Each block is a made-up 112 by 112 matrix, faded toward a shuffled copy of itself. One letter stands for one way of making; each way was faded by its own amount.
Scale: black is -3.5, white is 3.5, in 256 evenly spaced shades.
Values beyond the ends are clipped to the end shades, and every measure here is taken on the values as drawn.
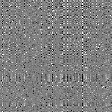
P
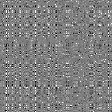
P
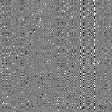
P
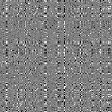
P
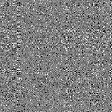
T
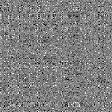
T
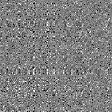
T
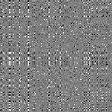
P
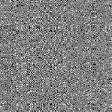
T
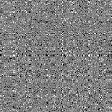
T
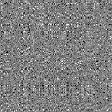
T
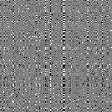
P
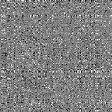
T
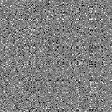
T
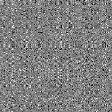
T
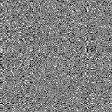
T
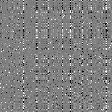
P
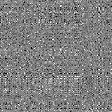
T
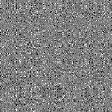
T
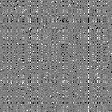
P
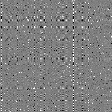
P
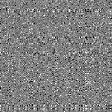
T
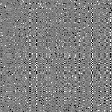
P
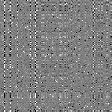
P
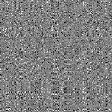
T
